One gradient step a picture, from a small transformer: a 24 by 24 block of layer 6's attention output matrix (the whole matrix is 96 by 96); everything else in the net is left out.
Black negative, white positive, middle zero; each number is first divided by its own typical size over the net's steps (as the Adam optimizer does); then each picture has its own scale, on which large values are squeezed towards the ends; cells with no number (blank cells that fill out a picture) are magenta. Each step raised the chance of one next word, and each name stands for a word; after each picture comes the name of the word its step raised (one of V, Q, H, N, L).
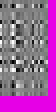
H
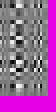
H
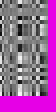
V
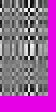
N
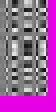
N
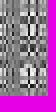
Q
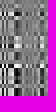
Q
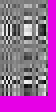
V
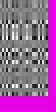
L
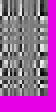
Q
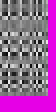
Q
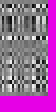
V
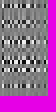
H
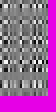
H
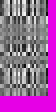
Q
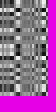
N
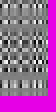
H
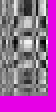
Q
